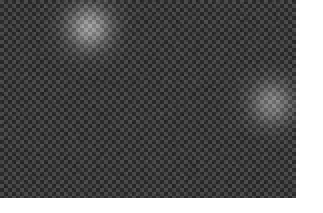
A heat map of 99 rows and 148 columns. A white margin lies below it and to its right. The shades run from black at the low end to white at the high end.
Slope: none. Odd rows or columns: none. Mirror symmetry: none. Bumps: two.
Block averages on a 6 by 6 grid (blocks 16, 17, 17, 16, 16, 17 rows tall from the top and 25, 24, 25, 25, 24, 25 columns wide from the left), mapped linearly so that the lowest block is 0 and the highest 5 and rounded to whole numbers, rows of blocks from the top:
0 5 2 0 0 0 / 0 3 1 0 0 0 / 0 0 0 0 0 3 / 0 0 0 0 0 4 / 0 0 0 0 0 0 / 0 0 0 0 0 0
